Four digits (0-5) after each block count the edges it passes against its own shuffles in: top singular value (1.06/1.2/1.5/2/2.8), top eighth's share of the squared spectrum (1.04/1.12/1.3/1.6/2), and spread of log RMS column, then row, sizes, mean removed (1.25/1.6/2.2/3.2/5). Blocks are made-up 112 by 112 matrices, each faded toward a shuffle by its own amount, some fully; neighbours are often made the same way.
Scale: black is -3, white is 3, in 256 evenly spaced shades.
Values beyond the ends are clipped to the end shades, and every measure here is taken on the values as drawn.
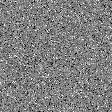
0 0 0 0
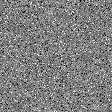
0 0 0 0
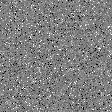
2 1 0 0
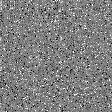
2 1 0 0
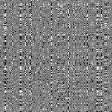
5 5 4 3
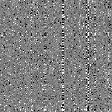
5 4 3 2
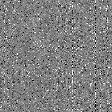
4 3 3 1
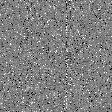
3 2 1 0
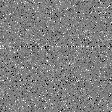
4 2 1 1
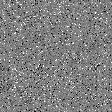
2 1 0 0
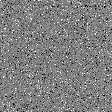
2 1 0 0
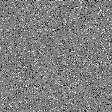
3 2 0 1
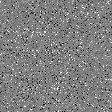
3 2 1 1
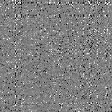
4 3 2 2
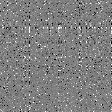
4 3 2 2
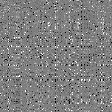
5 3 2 2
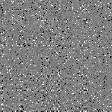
4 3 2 2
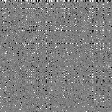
5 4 2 3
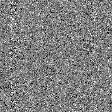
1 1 2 0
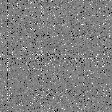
2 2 2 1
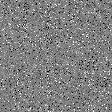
1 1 1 1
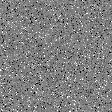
1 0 0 0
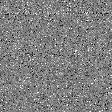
1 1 0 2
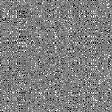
5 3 3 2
